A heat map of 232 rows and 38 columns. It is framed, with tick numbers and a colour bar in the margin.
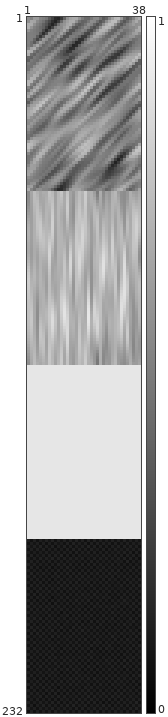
It is made of 4 by 1 panels. Panel 1,1: middling, slanting up to the right, strong in contrast. Panel 2,1: high, streaked downward. Panel 3,1: very high, flat. Panel 4,1: very low, checkered, faint in contrast.
